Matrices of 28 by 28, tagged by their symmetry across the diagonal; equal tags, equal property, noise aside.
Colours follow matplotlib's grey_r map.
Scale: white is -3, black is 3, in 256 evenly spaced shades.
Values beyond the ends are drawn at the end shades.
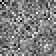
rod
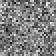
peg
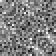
rod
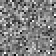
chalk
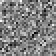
rod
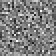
chalk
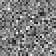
rod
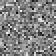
peg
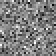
peg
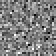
chalk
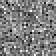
chalk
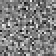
chalk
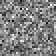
peg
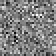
chalk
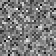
rod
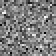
peg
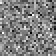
peg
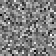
chalk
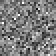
rod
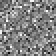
rod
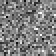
peg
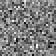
peg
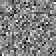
rod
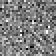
chalk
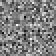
chalk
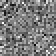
rod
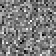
peg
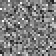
rod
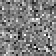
chalk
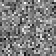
peg
